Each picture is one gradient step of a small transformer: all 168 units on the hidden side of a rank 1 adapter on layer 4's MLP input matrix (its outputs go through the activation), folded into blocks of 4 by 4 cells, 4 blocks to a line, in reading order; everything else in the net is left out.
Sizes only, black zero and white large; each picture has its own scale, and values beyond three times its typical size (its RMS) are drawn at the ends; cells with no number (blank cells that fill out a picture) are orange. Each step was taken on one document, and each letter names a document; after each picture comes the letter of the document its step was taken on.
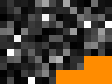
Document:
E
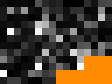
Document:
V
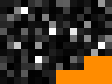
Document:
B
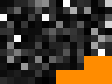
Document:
E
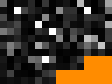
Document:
B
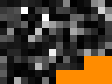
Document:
V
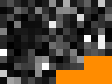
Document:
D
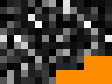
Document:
E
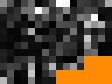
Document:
D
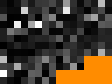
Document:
V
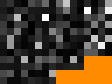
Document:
B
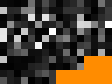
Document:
E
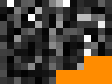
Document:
D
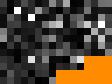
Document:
D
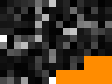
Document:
E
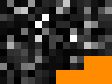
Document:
B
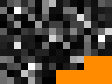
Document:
D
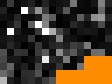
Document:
V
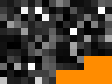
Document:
V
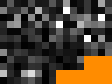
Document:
D
